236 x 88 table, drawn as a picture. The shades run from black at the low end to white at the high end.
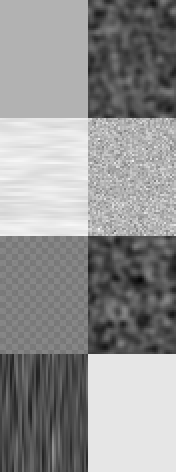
It is made of 4 by 2 panels. Panel 1,1: high, flat. Panel 1,2: low, blotchy. Panel 2,1: very high, streaked across, faint in contrast. Panel 2,2: high, fine-grained. Panel 3,1: middling, checkered, faint in contrast. Panel 3,2: low, blotchy. Panel 4,1: low, streaked downward. Panel 4,2: very high, flat.
